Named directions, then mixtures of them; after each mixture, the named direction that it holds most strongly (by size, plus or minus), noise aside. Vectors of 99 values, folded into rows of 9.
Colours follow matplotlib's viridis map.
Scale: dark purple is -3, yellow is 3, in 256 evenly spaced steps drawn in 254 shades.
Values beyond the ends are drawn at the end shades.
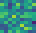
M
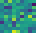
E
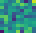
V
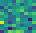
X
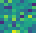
E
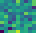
X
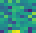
E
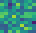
M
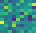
E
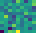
X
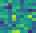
E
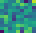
V
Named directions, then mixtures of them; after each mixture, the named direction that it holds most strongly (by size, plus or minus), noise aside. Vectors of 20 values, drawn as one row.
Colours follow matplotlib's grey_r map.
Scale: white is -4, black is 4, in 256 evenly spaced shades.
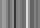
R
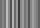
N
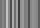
N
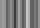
R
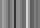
R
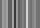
R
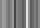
R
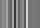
R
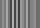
N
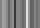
R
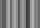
R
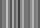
N
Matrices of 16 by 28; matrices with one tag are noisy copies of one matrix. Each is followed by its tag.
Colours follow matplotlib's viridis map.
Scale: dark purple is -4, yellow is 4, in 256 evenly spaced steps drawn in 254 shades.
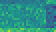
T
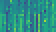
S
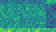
T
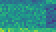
T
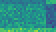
T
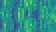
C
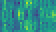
C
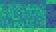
T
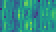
C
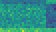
T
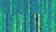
S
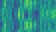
C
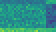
T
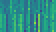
S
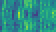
C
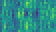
C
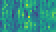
C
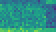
T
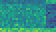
T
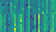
S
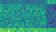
T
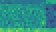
T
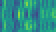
C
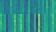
S
